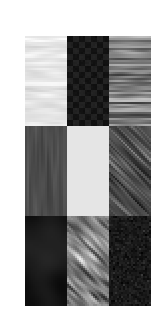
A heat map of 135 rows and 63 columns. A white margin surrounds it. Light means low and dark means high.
It is made of 3 by 3 panels. Panel 1,1: very low, streaked across, faint in contrast. Panel 1,2: very high, checkered, faint in contrast. Panel 1,3: middling, streaked across, strong in contrast. Panel 2,1: high, streaked downward, faint in contrast. Panel 2,2: very low, flat. Panel 2,3: high, slanting down to the right. Panel 3,1: very high, smooth, faint in contrast. Panel 3,2: middling, slanting down to the right, strong in contrast. Panel 3,3: very high, fine-grained, faint in contrast.
